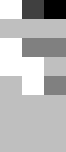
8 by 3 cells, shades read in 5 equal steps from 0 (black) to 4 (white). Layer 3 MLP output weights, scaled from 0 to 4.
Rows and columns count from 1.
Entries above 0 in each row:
2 3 3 3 3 3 3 3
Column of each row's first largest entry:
1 1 1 1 2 1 1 1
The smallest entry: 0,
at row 1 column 3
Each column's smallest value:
3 1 0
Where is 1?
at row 1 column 2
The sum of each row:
5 9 8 11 9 9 9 9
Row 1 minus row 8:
1 -2 -3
